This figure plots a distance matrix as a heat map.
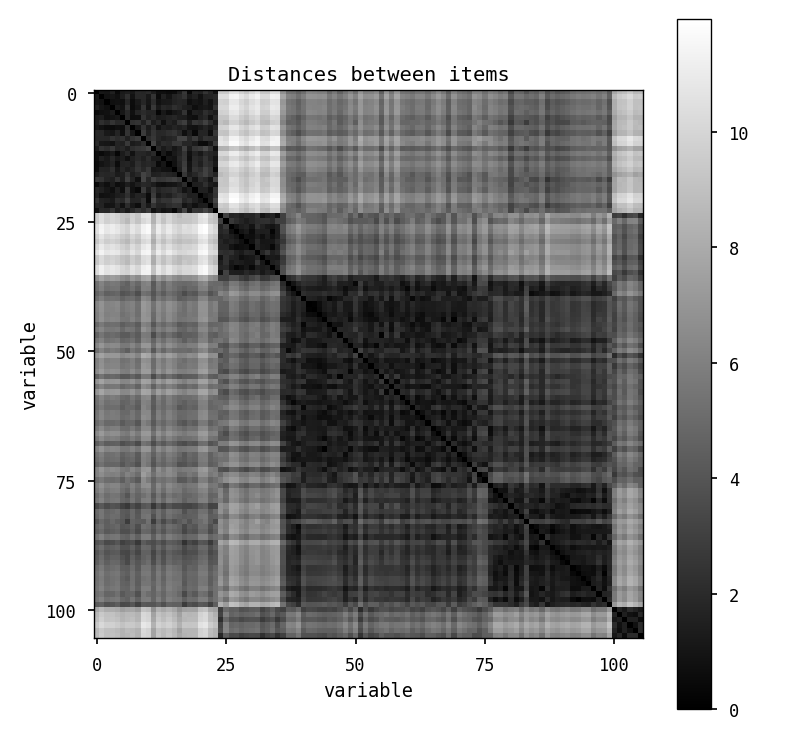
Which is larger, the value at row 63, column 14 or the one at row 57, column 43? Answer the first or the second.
the first
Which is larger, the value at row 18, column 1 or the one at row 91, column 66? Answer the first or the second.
the second
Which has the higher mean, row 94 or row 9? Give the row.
9
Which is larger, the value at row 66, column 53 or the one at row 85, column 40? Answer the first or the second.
the second
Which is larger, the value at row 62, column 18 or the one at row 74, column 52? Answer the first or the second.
the first
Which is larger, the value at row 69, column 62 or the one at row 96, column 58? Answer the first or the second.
the second
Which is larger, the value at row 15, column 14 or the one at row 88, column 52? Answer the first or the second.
the second
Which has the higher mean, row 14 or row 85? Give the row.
14
